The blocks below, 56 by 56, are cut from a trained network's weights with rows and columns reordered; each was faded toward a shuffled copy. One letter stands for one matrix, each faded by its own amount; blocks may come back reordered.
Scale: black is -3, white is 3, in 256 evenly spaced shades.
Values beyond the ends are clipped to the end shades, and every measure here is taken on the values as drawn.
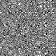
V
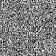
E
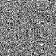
V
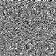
V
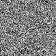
E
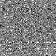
V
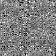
V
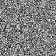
E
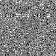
V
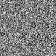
E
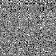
V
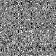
V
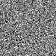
E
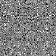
V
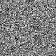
E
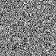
E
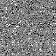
V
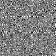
V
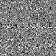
V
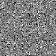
V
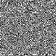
V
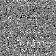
V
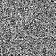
E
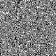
V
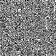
E
